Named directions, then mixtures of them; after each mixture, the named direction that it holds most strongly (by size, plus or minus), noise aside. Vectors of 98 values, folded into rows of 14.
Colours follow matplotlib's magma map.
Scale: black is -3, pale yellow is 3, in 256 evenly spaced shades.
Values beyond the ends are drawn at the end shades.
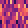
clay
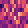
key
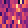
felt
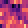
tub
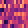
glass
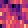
tub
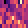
felt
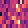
felt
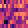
glass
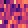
glass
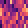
clay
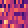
glass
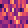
key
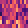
clay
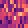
key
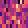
felt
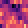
tub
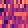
glass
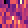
felt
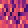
key
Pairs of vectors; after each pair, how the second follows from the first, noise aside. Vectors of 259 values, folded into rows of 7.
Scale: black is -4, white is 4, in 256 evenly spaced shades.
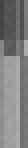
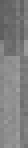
shrunk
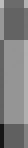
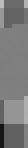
partly zeroed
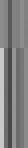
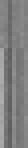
shrunk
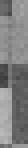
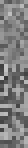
sign-scrambled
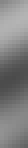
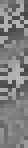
sign-scrambled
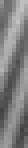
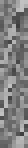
sign-scrambled
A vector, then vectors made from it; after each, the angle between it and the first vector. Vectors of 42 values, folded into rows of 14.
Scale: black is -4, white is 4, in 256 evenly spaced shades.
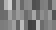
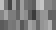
partly opposed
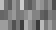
partly opposed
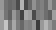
partly opposed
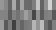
partly opposed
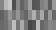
nearly parallel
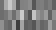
partly aligned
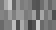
nearly parallel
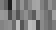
nearly opposite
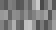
partly opposed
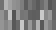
partly aligned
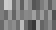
nearly parallel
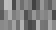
nearly parallel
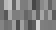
nearly parallel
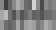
partly opposed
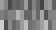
orthogonal
